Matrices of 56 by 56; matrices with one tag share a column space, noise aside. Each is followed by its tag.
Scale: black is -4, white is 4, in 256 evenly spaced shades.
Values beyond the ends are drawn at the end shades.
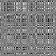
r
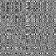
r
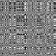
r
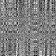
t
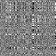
r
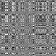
r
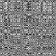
r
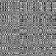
r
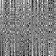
t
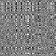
r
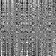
t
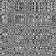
r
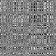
r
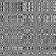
r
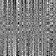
t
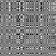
r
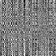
t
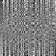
t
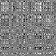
r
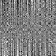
t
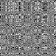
r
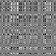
r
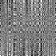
t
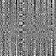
t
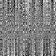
t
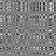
r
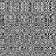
r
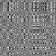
r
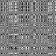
r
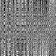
t
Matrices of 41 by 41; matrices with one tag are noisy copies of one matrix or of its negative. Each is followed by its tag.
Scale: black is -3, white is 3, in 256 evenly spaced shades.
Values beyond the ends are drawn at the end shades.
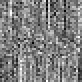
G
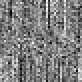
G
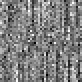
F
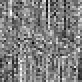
G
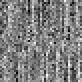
F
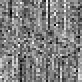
G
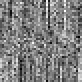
G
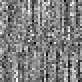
F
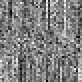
G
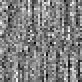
F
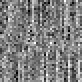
F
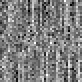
F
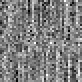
F
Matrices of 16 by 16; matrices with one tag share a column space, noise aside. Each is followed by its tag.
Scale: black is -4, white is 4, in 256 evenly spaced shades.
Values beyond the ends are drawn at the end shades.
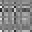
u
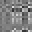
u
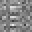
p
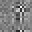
u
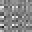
p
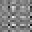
p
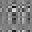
u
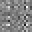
p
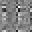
u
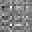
p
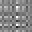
p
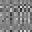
u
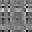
u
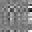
u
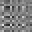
p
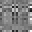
u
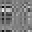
u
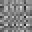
p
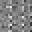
p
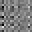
p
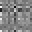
u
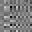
p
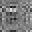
u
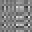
p
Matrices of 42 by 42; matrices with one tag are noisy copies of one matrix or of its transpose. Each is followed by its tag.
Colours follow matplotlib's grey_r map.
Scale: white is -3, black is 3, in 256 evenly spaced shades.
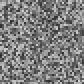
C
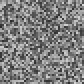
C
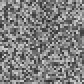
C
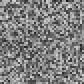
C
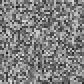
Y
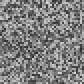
C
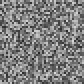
Y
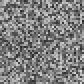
C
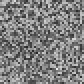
C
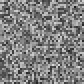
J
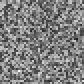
C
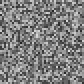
Y
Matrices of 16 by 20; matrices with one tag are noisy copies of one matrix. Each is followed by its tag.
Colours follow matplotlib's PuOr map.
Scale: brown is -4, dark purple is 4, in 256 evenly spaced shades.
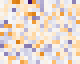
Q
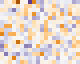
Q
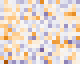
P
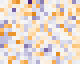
Q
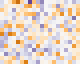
Q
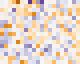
Q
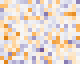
P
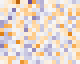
Q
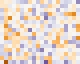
P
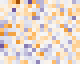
Q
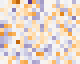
Q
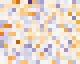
Q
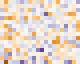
P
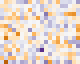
P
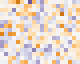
Q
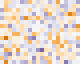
P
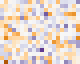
P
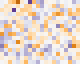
Q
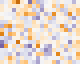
Q
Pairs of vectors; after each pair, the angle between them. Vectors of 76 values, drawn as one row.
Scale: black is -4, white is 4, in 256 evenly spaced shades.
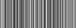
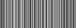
nearly opposite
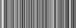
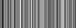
partly opposed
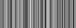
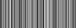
orthogonal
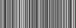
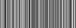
nearly parallel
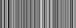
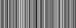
partly opposed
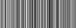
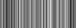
partly opposed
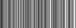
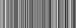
partly opposed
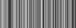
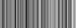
partly opposed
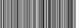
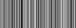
orthogonal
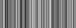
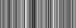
partly opposed
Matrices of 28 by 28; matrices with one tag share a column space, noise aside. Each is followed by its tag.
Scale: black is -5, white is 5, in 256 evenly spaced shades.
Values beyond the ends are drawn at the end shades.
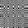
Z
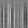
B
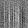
B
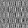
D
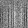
B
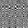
Z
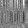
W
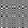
Z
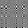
Z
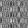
D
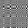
Z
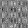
D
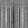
B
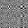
Z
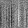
B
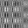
D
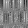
W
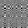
Z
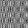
D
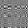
Z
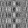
D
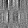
W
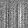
B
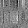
W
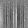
B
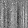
B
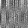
W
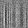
B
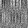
W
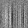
B
